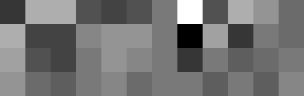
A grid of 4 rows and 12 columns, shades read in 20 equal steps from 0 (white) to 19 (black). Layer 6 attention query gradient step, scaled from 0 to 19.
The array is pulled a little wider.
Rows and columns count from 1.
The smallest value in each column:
6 6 6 9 8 8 10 0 7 6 8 9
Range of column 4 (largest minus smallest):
4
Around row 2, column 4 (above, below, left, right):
13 10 14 8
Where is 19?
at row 2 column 8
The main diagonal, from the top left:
15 14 14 10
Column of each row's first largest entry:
1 8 8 3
